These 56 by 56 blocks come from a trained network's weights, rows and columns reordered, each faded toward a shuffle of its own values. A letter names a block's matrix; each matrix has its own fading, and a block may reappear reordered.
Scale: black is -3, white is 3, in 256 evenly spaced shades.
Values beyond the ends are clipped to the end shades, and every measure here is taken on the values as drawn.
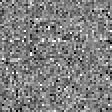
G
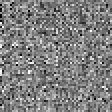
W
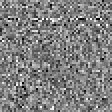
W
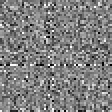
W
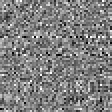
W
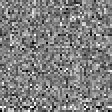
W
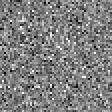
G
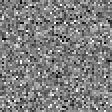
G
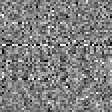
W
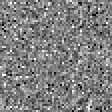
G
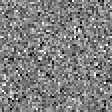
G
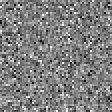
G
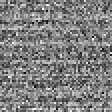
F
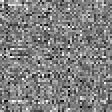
W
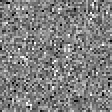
G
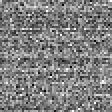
F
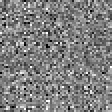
W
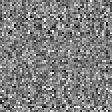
W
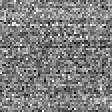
F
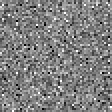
G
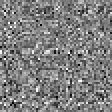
W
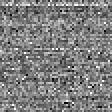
F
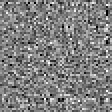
W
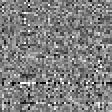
W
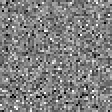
G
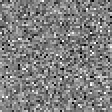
G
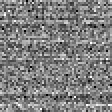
F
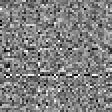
W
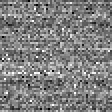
F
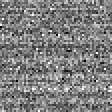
F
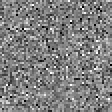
G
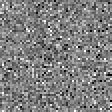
G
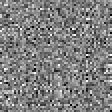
W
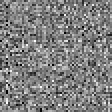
W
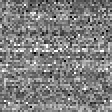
F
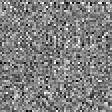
W
